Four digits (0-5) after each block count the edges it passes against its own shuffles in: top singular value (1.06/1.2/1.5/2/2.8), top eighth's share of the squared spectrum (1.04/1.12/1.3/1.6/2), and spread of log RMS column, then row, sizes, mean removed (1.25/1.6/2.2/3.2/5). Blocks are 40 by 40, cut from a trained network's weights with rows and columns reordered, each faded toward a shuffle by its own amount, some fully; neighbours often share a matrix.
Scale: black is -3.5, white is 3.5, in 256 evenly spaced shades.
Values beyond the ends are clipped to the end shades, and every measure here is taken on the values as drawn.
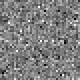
0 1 0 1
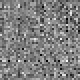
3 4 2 2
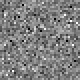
0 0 0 0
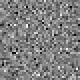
2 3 1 1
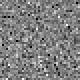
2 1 0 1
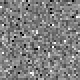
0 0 0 0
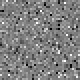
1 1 0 0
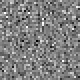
0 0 0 0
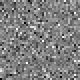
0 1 0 0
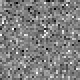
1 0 0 0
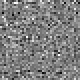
3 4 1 2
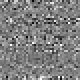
3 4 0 3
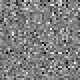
3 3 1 2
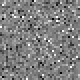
0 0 0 0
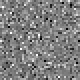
0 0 0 0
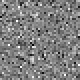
2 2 1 0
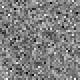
0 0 0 0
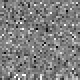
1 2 0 0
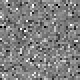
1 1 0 0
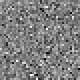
1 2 0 1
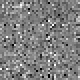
2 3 2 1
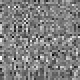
3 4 2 2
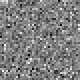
1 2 0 0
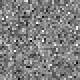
0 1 0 0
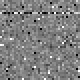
3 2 0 1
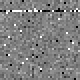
3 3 0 1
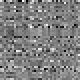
3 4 0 4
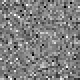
1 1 0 0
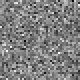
1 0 0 0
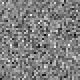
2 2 0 1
